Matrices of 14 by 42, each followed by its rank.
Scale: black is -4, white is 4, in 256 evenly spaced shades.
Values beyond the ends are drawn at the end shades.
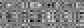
three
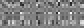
two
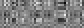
two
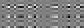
one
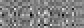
three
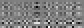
two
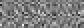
three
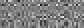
three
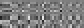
two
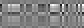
one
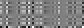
one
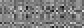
three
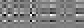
one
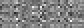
three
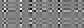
one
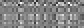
two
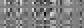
two
